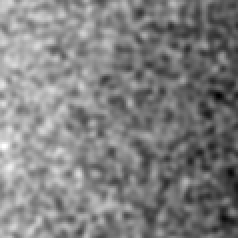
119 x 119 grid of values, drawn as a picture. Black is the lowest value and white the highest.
No single row or column stands out from its neighbours. Values rise toward the left. On average the colour sits 50% of the way up the scale. The texture is blotchy. There are no regular stripes.
